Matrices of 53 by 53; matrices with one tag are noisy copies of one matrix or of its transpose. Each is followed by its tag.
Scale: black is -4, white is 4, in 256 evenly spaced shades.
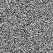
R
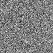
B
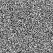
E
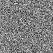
E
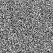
E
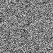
R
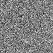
B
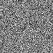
R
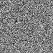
B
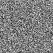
E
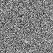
B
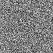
E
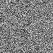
R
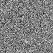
B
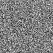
E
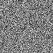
R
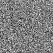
E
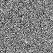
B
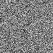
R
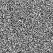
E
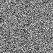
R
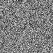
R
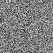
R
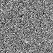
B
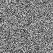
R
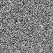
B
